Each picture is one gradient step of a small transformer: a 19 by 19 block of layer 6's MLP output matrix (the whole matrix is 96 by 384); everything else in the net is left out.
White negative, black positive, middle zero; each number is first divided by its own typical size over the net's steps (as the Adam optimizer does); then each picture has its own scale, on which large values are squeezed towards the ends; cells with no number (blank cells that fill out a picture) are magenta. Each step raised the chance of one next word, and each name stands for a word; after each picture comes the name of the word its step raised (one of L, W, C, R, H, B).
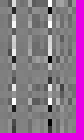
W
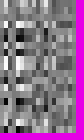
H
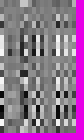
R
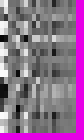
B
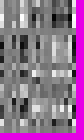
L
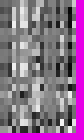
H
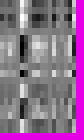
L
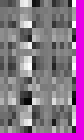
H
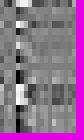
W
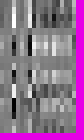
L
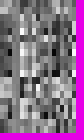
B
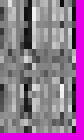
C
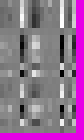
L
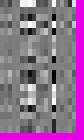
W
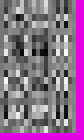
R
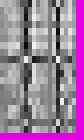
C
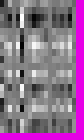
L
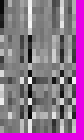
R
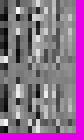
C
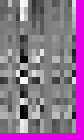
R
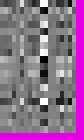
W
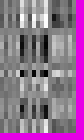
L
